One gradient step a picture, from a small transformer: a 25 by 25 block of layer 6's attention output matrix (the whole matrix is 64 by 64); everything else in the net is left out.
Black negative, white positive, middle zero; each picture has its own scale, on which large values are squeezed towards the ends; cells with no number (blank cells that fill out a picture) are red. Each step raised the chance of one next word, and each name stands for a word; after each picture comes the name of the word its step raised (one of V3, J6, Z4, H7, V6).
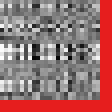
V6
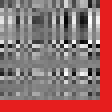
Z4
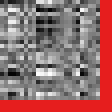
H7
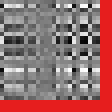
V6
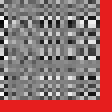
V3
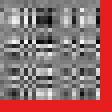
Z4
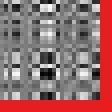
H7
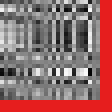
H7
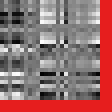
Z4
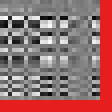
V3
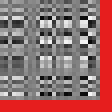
V3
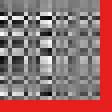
V3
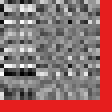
H7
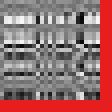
Z4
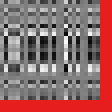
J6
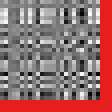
Z4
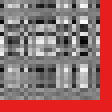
V6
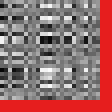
V6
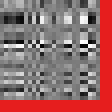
Z4
